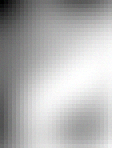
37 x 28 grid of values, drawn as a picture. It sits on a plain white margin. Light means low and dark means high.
There are no regular stripes. The middle right is the ninth with the lowest average. The middle right is the smoothest part. The top left is the ninth with the highest average. Values rise toward the top left. The field is smooth, with broad soft blobs.
